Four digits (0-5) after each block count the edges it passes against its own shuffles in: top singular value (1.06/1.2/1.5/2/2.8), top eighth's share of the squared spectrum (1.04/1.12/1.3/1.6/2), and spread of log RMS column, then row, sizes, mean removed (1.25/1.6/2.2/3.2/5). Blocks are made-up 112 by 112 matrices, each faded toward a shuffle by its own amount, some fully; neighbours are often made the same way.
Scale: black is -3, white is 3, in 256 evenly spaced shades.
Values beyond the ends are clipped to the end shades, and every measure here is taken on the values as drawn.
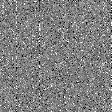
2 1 2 0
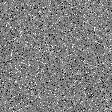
0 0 0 0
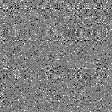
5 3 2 2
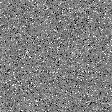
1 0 0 0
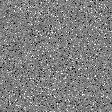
0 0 0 0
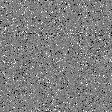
1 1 0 1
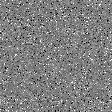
1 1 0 1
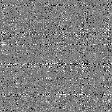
2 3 3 4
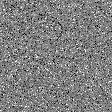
0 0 0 0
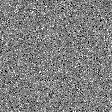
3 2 0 0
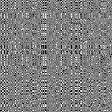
5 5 4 4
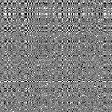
5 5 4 4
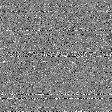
2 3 0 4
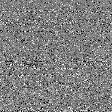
1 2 0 3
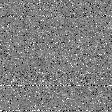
2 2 0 2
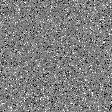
0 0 0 0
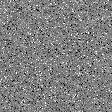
0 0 0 0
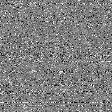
2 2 0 3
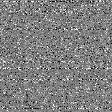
2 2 0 3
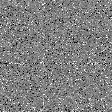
1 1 0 2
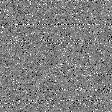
2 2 0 2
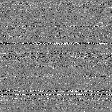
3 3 0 4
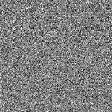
3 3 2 1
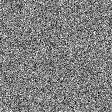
1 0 0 0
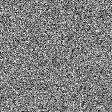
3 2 1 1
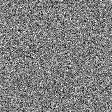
1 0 0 0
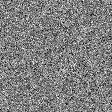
1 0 0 0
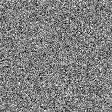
1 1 0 0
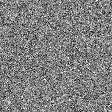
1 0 0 0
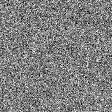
2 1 0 0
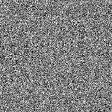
3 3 1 1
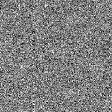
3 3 2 1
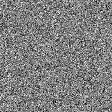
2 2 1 0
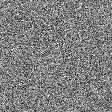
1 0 0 0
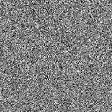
3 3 1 2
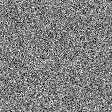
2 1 0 0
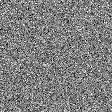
0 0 0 0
